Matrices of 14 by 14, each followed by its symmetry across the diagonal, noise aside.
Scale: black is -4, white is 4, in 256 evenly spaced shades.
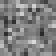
antisymmetric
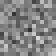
symmetric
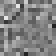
symmetric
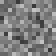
symmetric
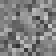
antisymmetric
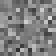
antisymmetric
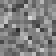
antisymmetric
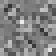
symmetric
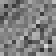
symmetric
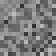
symmetric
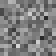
antisymmetric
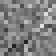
antisymmetric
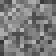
symmetric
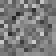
symmetric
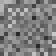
symmetric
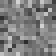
antisymmetric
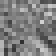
antisymmetric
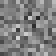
antisymmetric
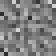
antisymmetric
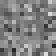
antisymmetric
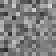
antisymmetric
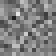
antisymmetric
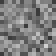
symmetric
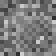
symmetric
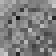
symmetric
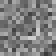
symmetric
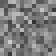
symmetric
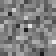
antisymmetric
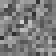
symmetric
